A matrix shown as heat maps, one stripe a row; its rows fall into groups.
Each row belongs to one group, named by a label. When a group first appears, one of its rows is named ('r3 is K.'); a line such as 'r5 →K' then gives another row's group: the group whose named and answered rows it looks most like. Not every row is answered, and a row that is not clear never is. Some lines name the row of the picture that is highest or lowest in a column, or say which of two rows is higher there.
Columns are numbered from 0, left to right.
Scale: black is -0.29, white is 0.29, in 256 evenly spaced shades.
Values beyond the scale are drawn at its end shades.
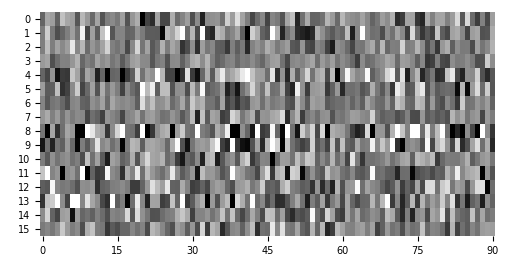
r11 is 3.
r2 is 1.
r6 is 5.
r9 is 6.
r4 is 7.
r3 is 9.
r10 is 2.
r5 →5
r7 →3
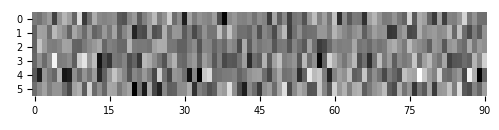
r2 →1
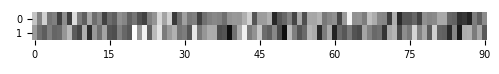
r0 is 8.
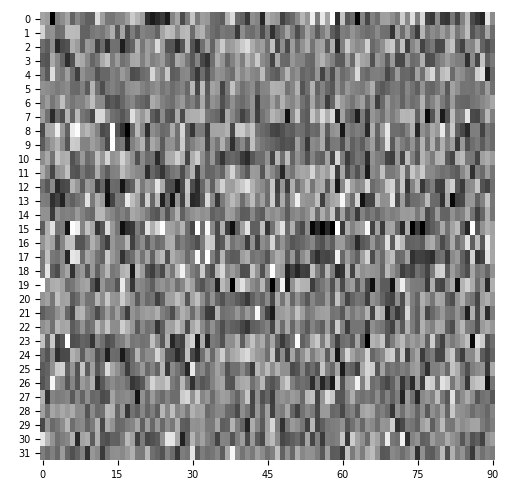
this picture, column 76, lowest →15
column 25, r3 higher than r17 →Yes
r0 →9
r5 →3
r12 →7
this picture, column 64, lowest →13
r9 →5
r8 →5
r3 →8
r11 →9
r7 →9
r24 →7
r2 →7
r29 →6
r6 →3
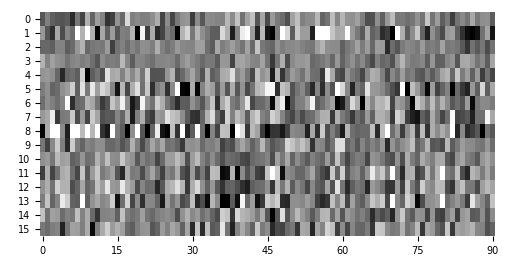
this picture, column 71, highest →1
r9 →2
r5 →1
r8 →5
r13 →6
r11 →6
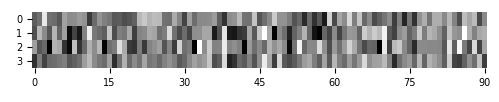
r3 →6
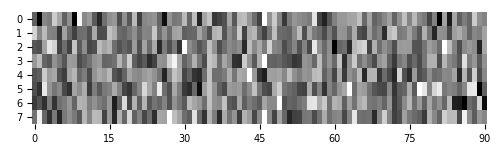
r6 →6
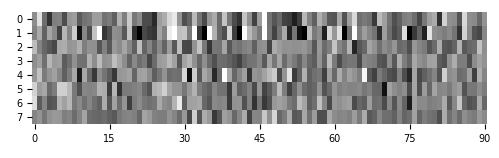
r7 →3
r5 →1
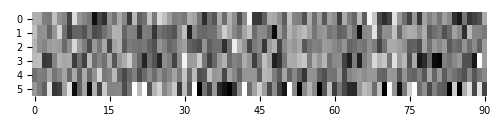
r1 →9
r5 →5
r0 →8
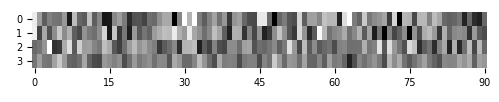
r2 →5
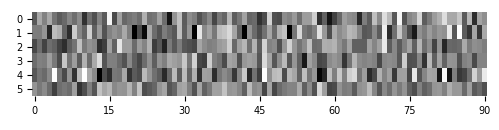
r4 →3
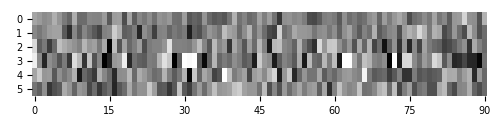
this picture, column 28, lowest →3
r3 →8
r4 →3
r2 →1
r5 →7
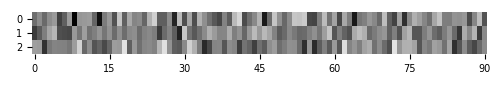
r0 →2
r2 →8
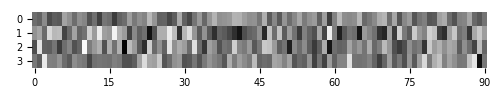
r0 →7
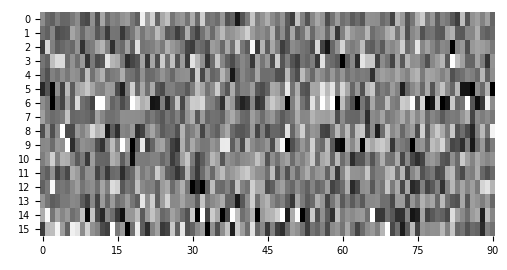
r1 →7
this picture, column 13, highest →3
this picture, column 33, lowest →15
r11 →7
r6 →9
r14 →3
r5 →6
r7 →9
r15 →5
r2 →1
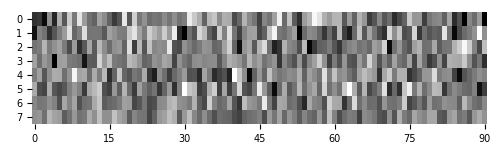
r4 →6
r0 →6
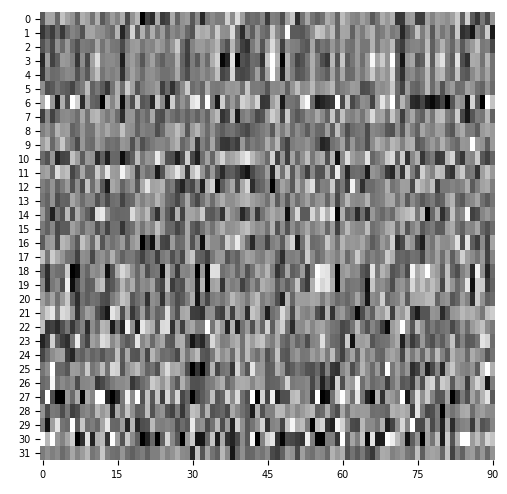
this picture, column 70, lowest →11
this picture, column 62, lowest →23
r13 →7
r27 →1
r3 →6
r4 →6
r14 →9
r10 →7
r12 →2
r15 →7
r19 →9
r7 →6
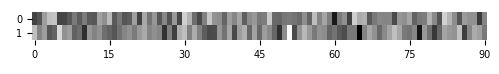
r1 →9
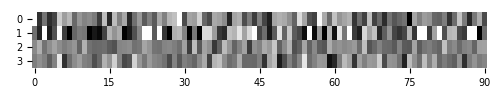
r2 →3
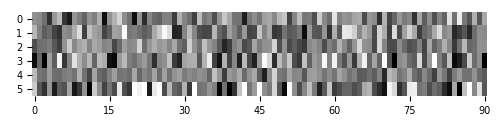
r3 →6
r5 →5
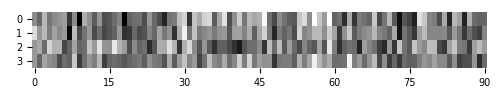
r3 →8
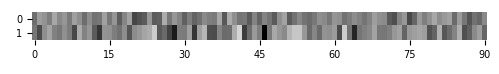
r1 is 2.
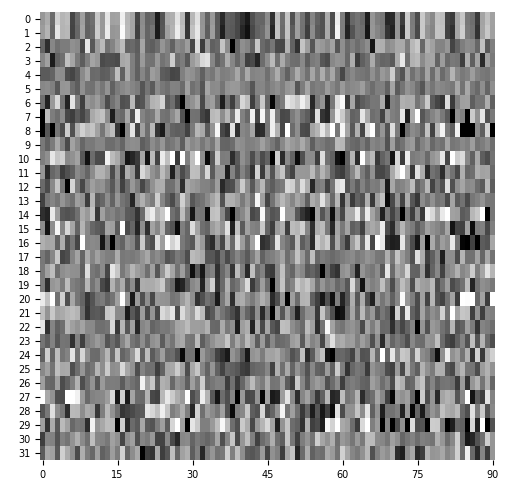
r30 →6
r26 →5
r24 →1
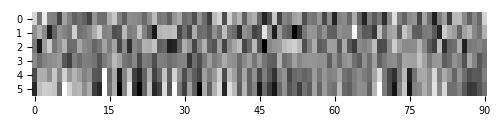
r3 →9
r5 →5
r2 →2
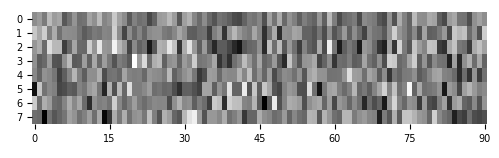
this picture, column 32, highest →7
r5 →1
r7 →8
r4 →8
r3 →5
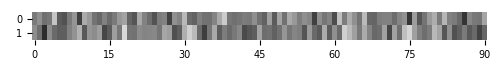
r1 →8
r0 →3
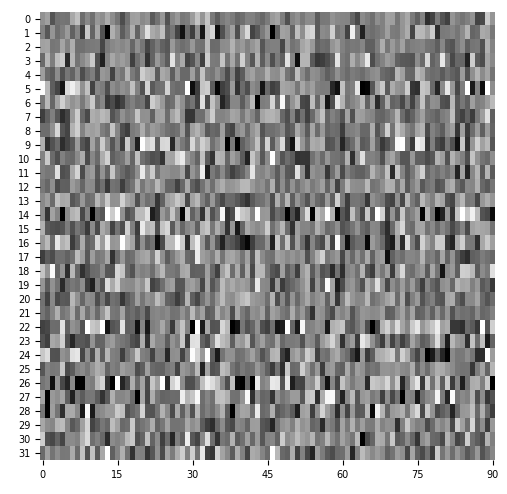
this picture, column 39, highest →14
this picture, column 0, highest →5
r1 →2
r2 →9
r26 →6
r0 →9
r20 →7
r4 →5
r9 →5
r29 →8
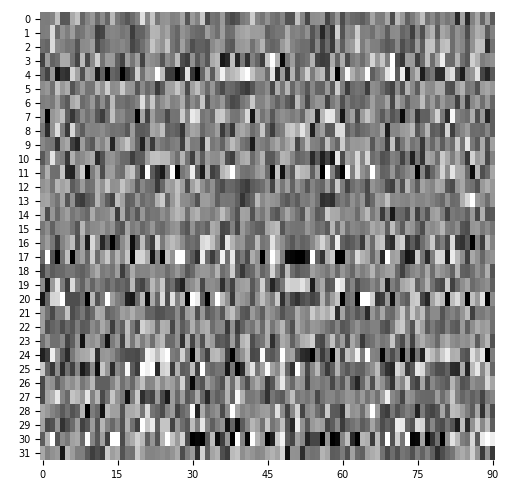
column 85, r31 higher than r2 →Yes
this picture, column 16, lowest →4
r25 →5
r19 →2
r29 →5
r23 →2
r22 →5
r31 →3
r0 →5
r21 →9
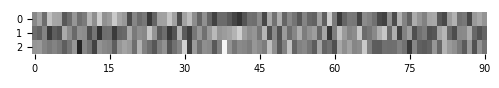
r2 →3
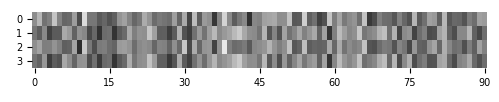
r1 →7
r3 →7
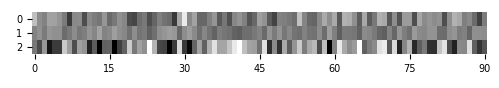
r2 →7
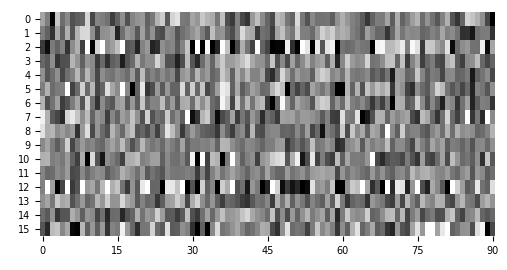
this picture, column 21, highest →12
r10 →3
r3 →7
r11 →9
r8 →8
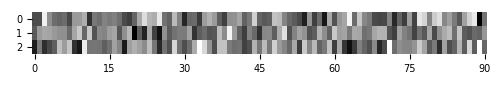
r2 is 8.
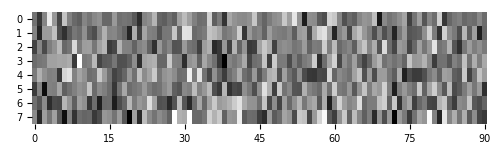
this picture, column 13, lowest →6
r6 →7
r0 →2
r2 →6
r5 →6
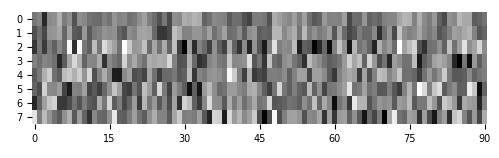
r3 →8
